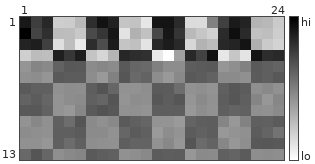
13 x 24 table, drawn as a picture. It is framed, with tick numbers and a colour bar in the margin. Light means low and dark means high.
Seam: horizontal, 30% of the way down, the bottom part calmer. Slope: none. Mirror symmetry: none. Grain: checkered.
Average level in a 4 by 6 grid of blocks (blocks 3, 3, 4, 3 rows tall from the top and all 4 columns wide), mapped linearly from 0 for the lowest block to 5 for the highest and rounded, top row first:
520530 / 134124 / 332332 / 233223
